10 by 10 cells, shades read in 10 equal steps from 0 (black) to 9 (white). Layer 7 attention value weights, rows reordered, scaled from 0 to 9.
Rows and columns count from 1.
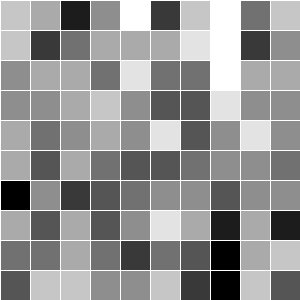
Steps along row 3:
up same down up down same up down same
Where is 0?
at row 7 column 1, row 9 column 8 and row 10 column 8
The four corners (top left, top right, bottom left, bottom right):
7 7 3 3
